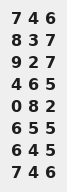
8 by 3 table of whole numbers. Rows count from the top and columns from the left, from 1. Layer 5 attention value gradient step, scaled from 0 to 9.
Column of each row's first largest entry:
1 1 1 2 2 1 1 1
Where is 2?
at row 3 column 2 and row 5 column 3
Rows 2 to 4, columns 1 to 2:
8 3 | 9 2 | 4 6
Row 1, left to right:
7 4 6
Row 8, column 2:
4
